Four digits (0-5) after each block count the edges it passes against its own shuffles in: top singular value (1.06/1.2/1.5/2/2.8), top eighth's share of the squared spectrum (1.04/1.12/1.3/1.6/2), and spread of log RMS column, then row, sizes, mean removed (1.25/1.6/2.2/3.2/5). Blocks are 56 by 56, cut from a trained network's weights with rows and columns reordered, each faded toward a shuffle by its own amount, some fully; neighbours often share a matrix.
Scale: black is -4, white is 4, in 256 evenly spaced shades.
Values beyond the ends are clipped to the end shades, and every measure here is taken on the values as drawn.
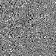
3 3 2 1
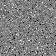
0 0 0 0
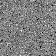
0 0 0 0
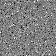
0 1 0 0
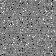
1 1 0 0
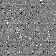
1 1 0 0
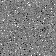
0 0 0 0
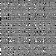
3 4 3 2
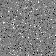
0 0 0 0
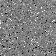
0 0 0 0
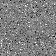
0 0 0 0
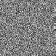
3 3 1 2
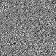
2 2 0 1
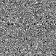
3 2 0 1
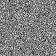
1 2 0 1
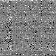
3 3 2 1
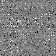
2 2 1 1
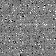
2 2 1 0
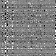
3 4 3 1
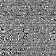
2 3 2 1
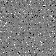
1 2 0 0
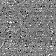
2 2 1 0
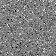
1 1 0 0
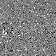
2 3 1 1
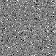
2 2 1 1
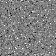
2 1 0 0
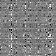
3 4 3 1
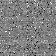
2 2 1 0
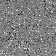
1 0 0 0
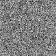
2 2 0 0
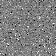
1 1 1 0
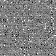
2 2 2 0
